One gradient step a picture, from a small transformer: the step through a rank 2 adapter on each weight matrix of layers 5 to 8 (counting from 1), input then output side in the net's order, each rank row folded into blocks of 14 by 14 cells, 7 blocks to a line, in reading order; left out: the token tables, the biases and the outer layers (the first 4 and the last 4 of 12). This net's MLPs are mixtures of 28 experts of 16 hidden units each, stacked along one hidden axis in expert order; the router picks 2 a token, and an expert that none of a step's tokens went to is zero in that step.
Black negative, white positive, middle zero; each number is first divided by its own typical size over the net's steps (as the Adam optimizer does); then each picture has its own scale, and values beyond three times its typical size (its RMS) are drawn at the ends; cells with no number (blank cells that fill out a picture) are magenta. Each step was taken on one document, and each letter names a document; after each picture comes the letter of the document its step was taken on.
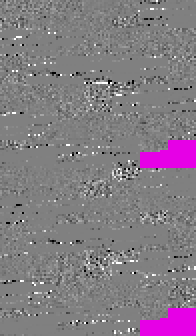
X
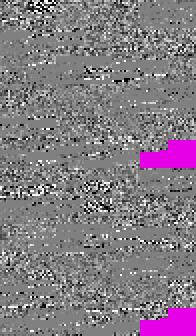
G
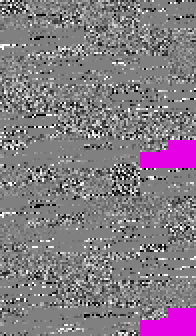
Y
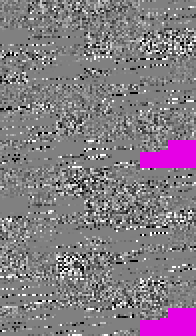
G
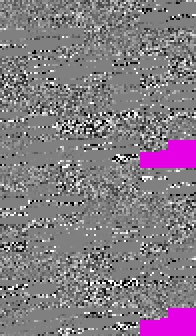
Y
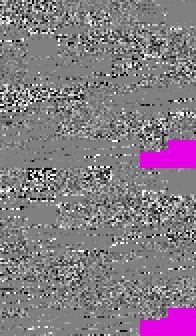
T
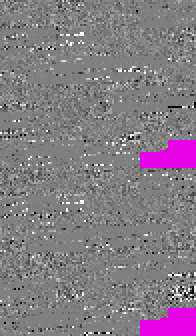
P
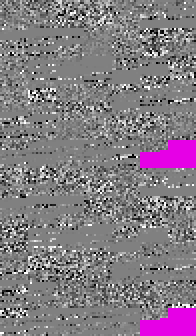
Y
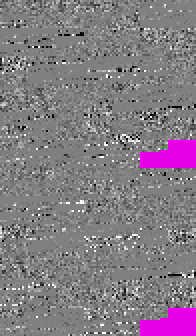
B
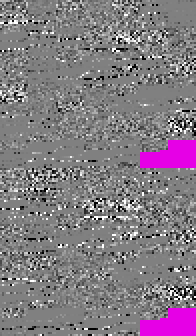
T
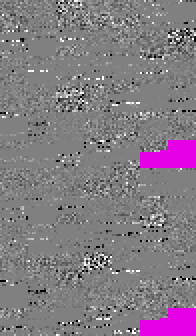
X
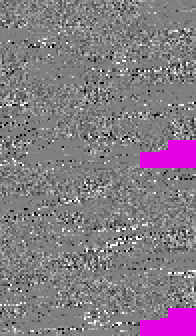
B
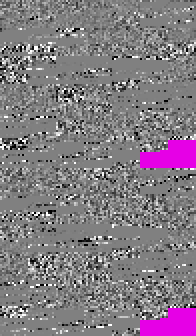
G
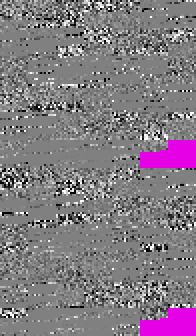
Y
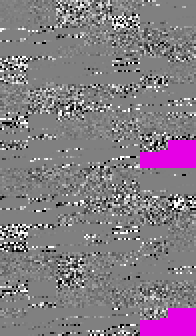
Y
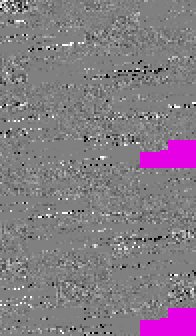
B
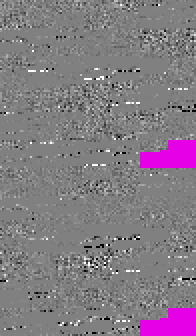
X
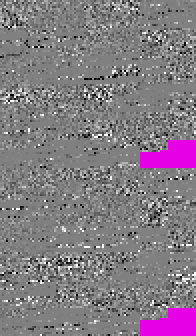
T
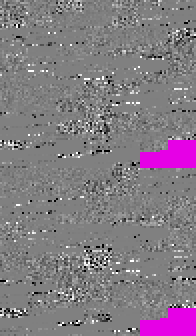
X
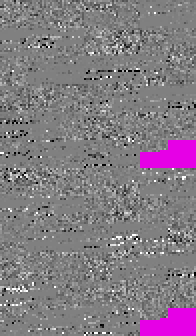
B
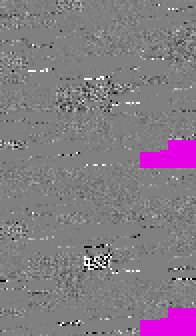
X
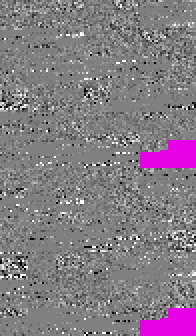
P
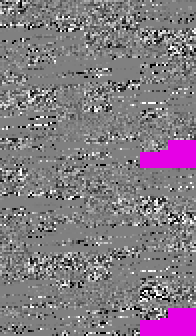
G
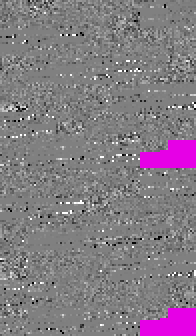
B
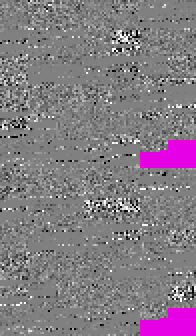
B
